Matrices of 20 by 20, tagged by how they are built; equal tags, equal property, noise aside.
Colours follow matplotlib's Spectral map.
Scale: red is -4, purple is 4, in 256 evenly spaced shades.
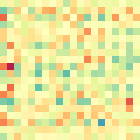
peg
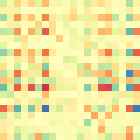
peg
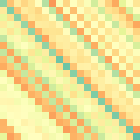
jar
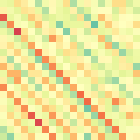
jar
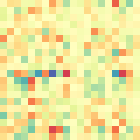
peg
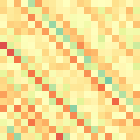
jar
